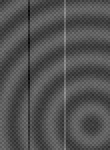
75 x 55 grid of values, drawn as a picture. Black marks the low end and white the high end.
Rings spread out from the bottom right. Columns 15 and 33 stand out from the rest. No overall slope runs across the table. Overall the values sit about 30% of the way up the scale.
